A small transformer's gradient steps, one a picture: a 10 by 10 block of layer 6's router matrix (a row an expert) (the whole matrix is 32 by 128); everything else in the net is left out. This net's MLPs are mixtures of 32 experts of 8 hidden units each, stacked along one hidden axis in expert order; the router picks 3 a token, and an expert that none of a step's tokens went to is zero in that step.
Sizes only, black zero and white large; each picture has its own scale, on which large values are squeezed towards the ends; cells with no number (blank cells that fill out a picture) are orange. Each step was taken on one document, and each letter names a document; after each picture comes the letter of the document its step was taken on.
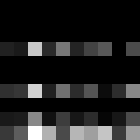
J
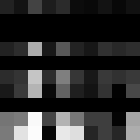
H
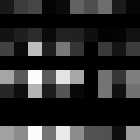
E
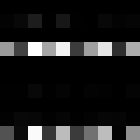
J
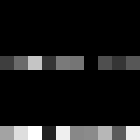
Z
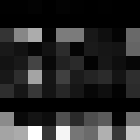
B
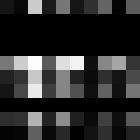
H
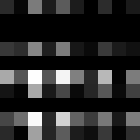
H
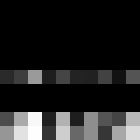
Z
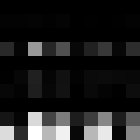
J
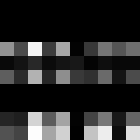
B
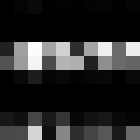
B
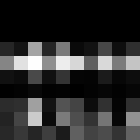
B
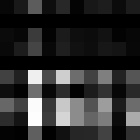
H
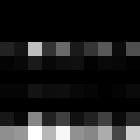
J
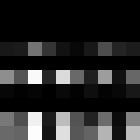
E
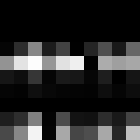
B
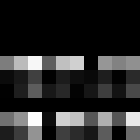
Z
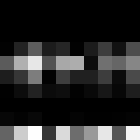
Z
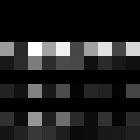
J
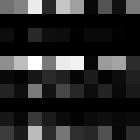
E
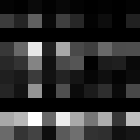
H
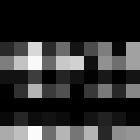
Z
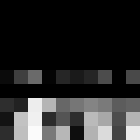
Z
